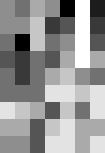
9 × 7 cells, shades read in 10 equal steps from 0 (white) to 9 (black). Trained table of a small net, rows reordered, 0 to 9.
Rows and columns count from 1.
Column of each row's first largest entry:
5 4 2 2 2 1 4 3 3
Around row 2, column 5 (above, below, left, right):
9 4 7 0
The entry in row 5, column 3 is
5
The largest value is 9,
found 2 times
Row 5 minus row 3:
0 -2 3 -2 -2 4 -1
